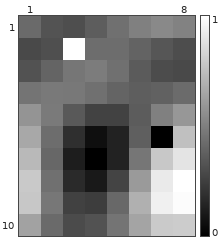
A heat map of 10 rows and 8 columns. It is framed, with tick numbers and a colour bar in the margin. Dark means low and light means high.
Stripes: none. Ninth with the lowest average: centre. Calmest part: top middle. Lone odd cells: 2, 1 higher and 1 lower than their neighbours.
